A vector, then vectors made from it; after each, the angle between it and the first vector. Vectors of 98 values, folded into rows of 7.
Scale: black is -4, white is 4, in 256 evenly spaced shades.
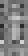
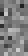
partly aligned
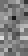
partly opposed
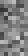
partly aligned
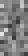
partly opposed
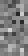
orthogonal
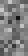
partly opposed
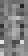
nearly parallel
